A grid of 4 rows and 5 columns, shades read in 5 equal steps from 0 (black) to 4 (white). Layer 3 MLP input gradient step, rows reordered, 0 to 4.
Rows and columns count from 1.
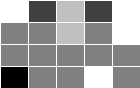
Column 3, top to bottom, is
3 3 2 2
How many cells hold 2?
11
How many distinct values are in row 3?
1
